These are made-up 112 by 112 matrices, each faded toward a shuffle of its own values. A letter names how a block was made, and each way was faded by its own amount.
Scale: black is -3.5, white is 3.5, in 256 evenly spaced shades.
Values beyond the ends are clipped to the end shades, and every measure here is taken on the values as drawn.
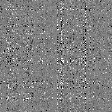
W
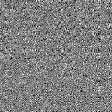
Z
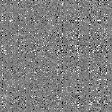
W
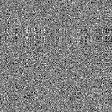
Z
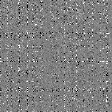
W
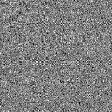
Z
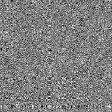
Z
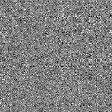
Z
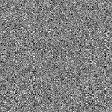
Z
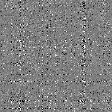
W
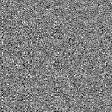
Z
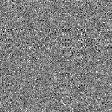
Z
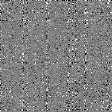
W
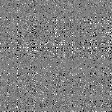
W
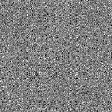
Z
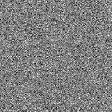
Z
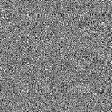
Z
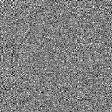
Z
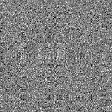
Z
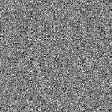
Z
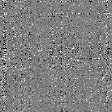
W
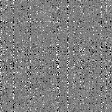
W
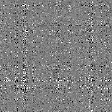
W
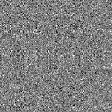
Z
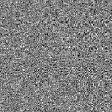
Z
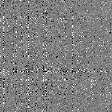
W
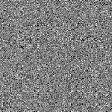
Z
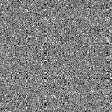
Z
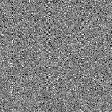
Z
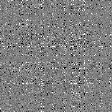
W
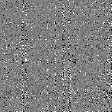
W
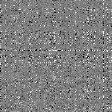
W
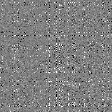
W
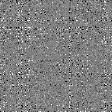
W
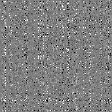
W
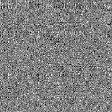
Z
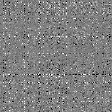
W
